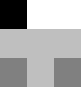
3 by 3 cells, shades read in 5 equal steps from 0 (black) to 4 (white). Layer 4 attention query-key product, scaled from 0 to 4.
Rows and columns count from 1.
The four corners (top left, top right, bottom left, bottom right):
0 4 2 2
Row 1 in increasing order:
0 4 4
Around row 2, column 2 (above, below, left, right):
4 3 3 3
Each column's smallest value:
0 3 2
